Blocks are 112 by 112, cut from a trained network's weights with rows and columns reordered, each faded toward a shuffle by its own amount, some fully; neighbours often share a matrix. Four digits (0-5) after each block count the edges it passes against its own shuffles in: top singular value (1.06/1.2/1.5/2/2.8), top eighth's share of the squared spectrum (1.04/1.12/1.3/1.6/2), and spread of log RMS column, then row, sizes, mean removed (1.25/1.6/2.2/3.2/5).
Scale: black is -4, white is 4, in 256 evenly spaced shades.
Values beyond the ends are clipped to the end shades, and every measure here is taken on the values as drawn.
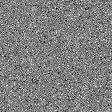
0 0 0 0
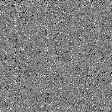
3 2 2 1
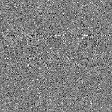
3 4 2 2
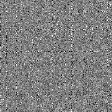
3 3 3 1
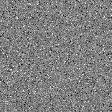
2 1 1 0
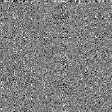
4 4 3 2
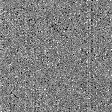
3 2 0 1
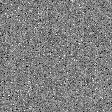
1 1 0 0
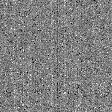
3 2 1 1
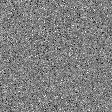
0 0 0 0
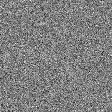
2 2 0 0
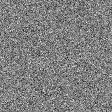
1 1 0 0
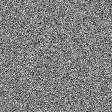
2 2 0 0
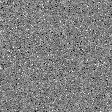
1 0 0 0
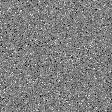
0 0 0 0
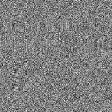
4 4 2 2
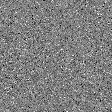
0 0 0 0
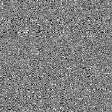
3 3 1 3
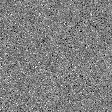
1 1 0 1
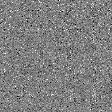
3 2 2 1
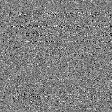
2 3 1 3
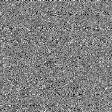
2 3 0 3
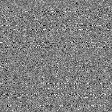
3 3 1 3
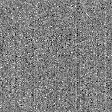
3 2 0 2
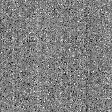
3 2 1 2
